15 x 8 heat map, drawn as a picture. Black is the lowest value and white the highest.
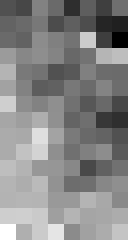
The ninth with the highest average is the bottom left. An odd patch, rougher than its surroundings, sits in the top right. The top right is the roughest part. There is an overall slope up to the bottom left. Neither half mirrors the other.
